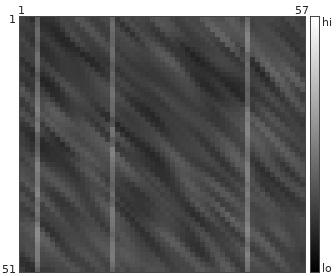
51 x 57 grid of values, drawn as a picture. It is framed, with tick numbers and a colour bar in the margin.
The values are skewed, with a long tail toward high values. Columns 4, 19 and 46 differ from the columns beside them. On average the colour sits 30% of the way up the scale.
